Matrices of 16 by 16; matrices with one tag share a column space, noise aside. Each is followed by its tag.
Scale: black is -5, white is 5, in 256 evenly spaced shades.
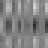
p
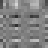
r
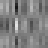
p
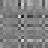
r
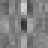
p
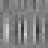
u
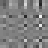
r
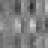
p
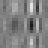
p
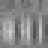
u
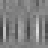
u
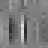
u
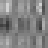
p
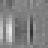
u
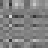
r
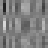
p
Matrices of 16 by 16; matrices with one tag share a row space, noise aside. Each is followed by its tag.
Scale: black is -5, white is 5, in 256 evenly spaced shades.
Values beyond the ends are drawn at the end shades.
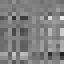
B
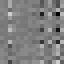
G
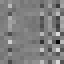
G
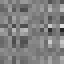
B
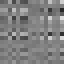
B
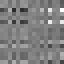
B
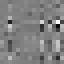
G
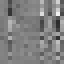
G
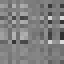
B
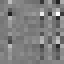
G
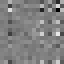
G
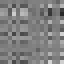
B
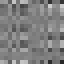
B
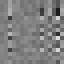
G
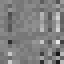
G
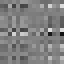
B
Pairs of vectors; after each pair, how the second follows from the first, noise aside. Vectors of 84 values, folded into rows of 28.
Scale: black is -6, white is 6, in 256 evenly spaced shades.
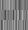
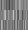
negated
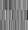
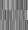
negated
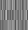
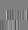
partly zeroed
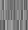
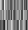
scaled up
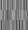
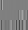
partly zeroed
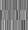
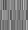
reversed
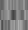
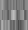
negated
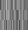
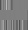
partly zeroed
